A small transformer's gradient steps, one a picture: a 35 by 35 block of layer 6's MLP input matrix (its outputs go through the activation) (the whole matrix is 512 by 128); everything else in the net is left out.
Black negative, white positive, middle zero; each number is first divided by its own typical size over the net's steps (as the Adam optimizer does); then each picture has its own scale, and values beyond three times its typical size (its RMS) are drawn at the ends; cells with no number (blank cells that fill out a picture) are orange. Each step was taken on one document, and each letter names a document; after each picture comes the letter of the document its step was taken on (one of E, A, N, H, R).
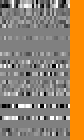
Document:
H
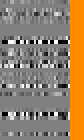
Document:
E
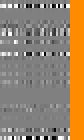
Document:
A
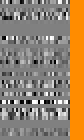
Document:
E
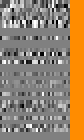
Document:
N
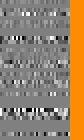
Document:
E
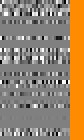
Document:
N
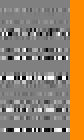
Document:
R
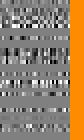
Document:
N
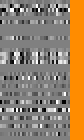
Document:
N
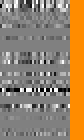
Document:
H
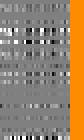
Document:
A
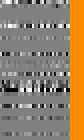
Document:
H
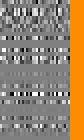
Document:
N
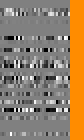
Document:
E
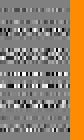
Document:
R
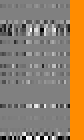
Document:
A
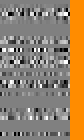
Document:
E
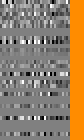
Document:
H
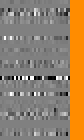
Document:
E
